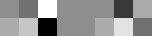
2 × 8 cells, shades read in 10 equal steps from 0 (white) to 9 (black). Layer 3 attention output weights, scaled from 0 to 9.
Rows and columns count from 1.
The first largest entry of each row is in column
7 3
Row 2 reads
3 2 9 4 4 3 1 5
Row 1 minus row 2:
1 3 -9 0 0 1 6 -2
